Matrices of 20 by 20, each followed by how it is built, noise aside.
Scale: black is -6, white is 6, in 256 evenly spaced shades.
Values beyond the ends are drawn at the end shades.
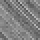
Toeplitz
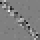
banded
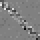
banded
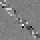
banded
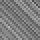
Toeplitz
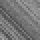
Toeplitz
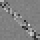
banded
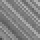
Toeplitz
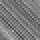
Toeplitz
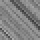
Toeplitz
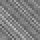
Toeplitz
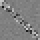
banded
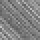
Toeplitz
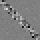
banded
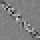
banded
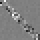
banded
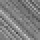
Toeplitz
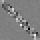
banded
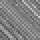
Toeplitz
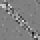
banded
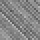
Toeplitz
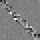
banded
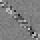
banded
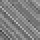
Toeplitz
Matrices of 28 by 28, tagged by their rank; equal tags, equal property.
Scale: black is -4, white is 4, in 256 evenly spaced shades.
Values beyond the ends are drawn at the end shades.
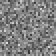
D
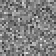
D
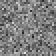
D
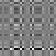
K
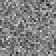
D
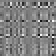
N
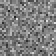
D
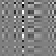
K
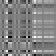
K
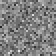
D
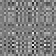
N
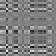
K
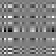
K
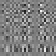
N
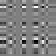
K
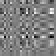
N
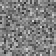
D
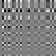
K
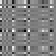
K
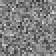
D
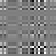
K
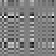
K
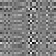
N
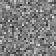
D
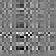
N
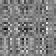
N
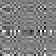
N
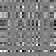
N
